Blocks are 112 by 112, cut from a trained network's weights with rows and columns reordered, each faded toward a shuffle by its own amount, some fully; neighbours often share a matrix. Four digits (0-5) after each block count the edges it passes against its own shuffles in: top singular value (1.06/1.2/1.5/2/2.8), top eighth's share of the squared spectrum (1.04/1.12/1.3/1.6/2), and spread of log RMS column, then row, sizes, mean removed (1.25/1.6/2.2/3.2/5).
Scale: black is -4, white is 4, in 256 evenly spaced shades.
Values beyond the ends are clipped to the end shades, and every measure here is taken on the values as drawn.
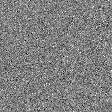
0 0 0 0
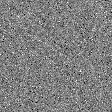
0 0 0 0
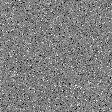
0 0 0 0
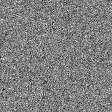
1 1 0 0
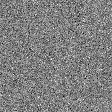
0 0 0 0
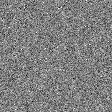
0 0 0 0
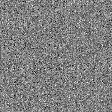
2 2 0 2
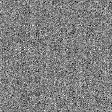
2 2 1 2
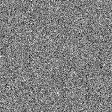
2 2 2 0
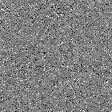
2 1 0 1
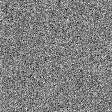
1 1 0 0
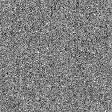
1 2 0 1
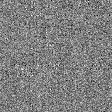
2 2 0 1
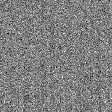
2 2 0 1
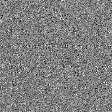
3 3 2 2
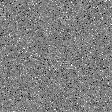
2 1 0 0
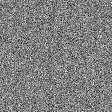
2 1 0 0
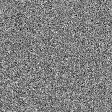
1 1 0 0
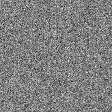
2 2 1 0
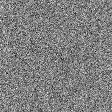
1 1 0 0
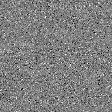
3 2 0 1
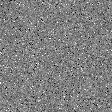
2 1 0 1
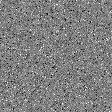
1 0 0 0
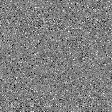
3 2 0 2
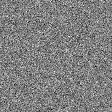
1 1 0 0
